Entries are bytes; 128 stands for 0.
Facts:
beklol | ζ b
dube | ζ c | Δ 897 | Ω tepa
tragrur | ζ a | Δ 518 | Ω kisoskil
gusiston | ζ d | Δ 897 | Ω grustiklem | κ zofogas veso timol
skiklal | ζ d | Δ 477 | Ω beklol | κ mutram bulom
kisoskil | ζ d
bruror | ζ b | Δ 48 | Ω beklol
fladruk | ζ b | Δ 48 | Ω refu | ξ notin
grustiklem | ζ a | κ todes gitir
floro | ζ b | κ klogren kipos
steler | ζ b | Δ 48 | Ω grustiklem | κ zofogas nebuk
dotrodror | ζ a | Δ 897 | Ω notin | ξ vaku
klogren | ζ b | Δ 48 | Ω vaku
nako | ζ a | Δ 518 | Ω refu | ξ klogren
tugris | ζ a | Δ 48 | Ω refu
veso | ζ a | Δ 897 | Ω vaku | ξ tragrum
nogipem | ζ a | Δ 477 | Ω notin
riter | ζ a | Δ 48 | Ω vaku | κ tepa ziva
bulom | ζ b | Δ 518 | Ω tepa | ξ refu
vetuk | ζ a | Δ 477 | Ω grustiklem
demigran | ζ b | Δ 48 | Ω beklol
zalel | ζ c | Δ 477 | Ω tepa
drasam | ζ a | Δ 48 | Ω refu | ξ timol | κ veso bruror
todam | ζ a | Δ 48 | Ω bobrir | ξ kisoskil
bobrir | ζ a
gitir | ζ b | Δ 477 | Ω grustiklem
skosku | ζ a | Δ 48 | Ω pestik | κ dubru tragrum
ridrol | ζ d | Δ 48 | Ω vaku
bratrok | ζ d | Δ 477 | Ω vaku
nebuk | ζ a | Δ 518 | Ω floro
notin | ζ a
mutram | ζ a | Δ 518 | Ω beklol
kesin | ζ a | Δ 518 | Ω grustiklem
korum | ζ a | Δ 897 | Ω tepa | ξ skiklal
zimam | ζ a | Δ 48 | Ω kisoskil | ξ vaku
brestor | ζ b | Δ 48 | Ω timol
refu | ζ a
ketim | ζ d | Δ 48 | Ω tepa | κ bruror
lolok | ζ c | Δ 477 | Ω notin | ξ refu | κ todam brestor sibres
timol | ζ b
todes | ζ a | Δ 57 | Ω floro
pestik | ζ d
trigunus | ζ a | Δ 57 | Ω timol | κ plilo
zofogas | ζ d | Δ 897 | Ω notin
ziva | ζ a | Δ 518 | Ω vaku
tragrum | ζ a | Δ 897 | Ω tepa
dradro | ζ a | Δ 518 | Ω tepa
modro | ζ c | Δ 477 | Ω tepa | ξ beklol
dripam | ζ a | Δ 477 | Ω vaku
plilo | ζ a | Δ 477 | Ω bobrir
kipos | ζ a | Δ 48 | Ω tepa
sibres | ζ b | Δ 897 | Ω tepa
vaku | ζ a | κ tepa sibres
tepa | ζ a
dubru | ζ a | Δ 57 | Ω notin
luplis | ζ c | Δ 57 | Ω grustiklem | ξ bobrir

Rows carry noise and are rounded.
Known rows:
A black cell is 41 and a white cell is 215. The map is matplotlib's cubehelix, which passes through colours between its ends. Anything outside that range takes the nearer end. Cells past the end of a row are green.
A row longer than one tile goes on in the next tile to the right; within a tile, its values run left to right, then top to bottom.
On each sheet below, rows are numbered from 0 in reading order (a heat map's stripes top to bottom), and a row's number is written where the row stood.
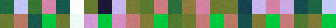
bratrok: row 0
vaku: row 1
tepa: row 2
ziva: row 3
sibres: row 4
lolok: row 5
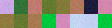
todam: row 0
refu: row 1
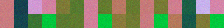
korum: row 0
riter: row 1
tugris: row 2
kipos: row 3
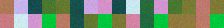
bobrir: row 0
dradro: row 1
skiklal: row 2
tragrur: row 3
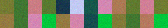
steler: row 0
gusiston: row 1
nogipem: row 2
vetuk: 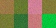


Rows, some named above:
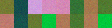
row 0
dradro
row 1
drasam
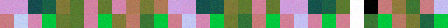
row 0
floro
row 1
riter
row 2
luplis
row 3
floro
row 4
dripam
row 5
floro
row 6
kisoskil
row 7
dube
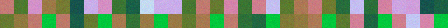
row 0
dubru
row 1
dradro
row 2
tragrum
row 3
todam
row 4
zalel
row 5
mutram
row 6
ridrol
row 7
floro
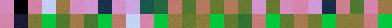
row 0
bulom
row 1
dotrodror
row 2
grustiklem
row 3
nako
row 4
gitir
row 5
zimam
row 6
skosku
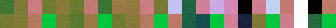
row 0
kesin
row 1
veso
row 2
todes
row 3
modro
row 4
bulom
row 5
pestik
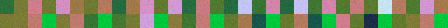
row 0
kesin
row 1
luplis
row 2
klogren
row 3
fladruk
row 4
bratrok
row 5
bratrok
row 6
ketim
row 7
dubru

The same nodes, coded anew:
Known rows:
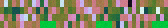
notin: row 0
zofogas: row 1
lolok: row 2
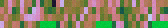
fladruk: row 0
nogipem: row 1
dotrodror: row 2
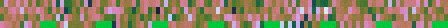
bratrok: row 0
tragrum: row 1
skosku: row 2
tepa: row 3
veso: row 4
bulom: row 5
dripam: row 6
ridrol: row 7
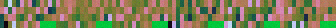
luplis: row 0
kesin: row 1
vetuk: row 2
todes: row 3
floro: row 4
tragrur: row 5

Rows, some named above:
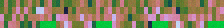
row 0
korum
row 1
veso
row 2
nako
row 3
veso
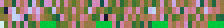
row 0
skiklal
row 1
gitir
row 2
korum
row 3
sibres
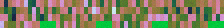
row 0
timol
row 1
sibres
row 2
zimam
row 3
grustiklem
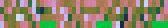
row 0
beklol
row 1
klogren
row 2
floro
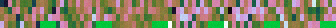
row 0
drasam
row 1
dotrodror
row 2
dradro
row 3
skiklal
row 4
skiklal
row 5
vaku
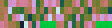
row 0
pestik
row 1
zimam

